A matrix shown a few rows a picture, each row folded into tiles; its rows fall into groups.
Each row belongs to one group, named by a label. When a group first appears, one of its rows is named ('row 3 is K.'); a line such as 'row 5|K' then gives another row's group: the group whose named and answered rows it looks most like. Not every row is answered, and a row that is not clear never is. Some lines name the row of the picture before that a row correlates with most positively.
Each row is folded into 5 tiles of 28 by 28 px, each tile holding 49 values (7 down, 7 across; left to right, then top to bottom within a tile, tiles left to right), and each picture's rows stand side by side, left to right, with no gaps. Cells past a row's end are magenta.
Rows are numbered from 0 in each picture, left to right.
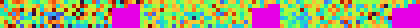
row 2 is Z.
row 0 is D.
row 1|D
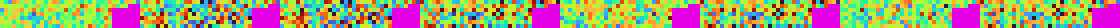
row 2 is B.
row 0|D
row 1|B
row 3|D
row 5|D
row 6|Z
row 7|D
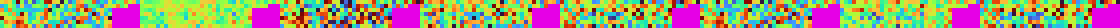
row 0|B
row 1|Z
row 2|B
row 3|D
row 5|B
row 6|D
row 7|D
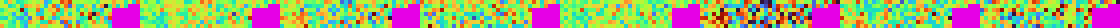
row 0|Z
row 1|Z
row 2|B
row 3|D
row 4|Z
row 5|B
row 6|B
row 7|D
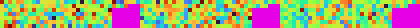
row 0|D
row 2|Z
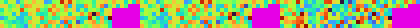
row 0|Z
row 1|Z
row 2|B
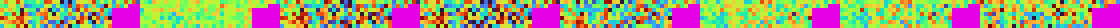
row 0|B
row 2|B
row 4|B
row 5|Z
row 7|D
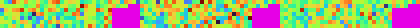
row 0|D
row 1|Z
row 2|Z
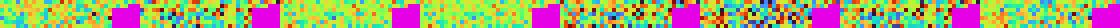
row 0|Z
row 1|D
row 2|D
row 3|D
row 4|D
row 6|D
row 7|B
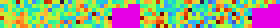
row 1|B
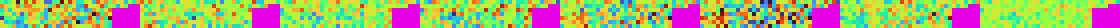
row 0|Z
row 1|D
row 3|D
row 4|B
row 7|D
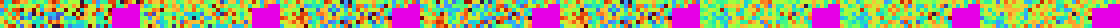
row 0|D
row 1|D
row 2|B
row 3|B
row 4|B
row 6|Z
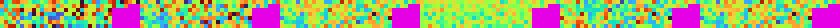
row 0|D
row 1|Z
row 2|Z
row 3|D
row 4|B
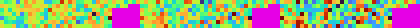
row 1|B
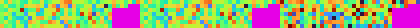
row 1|Z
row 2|D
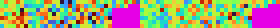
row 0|B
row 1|Z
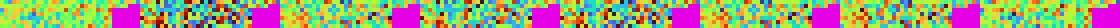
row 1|B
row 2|B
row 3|B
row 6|B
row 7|D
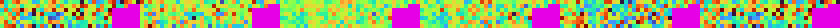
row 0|D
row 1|D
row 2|Z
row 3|Z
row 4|B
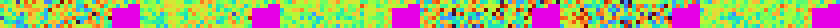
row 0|Z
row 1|Z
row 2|D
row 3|D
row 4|B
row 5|D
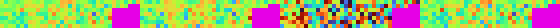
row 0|Z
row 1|Z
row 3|Z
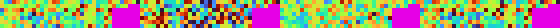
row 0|D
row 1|B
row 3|D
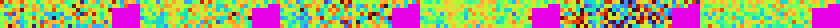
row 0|D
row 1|Z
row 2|Z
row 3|Z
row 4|B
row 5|D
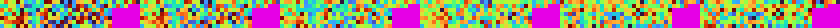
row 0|B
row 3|B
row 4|D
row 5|D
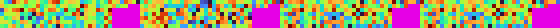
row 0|D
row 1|B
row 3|D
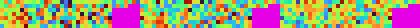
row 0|B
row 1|B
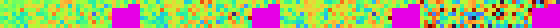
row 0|Z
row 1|Z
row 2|Z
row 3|D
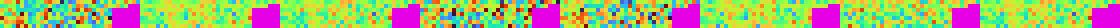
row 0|B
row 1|Z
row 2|Z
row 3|D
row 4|B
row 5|Z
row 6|D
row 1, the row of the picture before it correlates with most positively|2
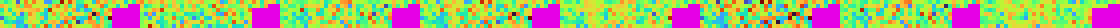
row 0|Z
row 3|Z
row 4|Z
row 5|Z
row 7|Z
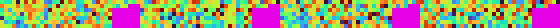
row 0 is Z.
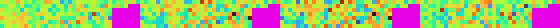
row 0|B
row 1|Z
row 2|Z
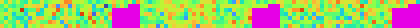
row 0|Z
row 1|Z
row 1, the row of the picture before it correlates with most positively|2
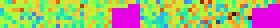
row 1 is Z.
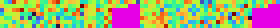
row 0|D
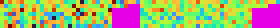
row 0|D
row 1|D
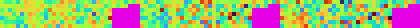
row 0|Z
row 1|Z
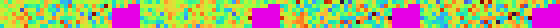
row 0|B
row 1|Z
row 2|B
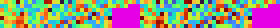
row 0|B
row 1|B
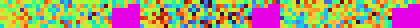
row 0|B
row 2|Z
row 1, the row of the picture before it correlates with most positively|0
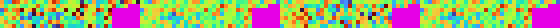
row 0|D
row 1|D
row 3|D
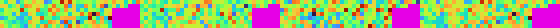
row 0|Z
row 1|Z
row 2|D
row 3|Z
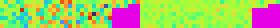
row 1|D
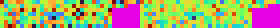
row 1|D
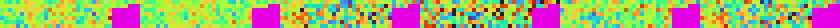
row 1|Z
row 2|B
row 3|D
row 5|B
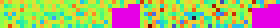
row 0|D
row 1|D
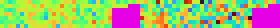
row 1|B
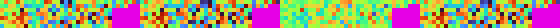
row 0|B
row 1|B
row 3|B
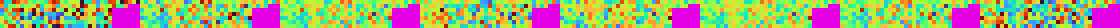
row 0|D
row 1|Z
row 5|Z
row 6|Z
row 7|B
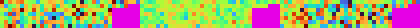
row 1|Z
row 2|B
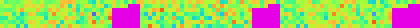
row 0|Z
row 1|D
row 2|Z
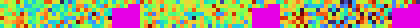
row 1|D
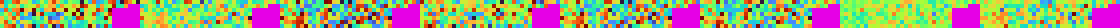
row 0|D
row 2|B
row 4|B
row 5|B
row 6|Z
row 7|B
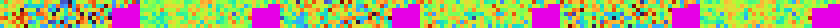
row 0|B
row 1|Z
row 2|Z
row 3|D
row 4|D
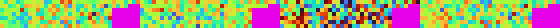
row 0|Z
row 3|B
